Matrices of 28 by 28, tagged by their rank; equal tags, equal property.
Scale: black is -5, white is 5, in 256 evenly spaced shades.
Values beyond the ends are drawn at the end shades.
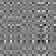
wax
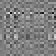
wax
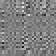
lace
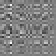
wax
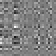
wax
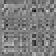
lace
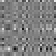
wax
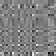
wax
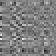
lace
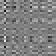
wax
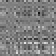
lace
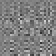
lace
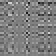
wax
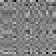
lace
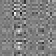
lace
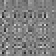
lace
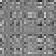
lace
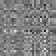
lace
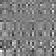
lace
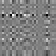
wax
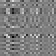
wax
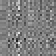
lace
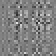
lace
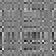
wax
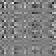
wax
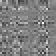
lace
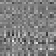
lace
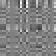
wax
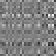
wax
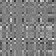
wax
